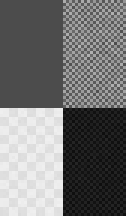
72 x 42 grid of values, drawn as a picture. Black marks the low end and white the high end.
It is made of 2 by 2 panels. Panel 1,1: low, flat. Panel 1,2: middling, checkered, strong in contrast. Panel 2,1: very high, checkered, faint in contrast. Panel 2,2: very low, checkered, faint in contrast.
